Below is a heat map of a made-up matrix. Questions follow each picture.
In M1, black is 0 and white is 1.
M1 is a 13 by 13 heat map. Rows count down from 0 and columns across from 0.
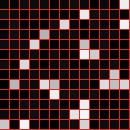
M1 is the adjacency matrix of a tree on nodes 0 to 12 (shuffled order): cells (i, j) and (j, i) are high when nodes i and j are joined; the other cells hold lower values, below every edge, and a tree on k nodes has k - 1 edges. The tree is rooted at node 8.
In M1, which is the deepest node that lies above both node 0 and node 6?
12
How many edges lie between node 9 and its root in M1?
2
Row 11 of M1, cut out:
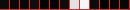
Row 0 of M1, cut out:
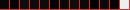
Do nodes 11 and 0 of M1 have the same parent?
no
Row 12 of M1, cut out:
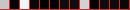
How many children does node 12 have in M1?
2
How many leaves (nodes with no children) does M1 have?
7
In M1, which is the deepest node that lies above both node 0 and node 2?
12
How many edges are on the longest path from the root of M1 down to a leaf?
3
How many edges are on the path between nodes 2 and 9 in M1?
4
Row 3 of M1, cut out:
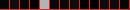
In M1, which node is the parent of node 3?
4
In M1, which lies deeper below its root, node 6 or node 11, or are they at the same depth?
node 6
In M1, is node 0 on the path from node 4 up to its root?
no
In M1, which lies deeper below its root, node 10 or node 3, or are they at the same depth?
node 3
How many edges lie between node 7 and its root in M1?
2
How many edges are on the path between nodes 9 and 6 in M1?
5
